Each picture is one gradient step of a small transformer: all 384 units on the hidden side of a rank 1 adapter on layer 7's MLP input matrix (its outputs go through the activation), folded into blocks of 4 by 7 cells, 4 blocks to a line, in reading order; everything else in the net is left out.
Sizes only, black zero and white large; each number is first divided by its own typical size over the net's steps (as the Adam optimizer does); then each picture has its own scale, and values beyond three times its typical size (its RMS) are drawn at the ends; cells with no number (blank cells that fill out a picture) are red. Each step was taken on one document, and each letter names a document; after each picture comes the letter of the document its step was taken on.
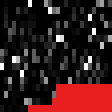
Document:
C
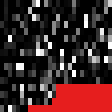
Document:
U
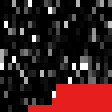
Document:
C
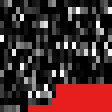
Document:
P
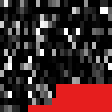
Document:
P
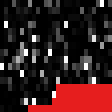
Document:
C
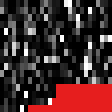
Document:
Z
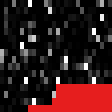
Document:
C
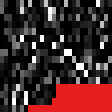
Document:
Z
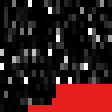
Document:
C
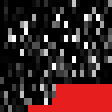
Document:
U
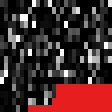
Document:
U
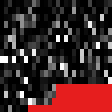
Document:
U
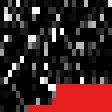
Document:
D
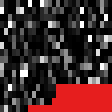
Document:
Z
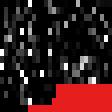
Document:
C
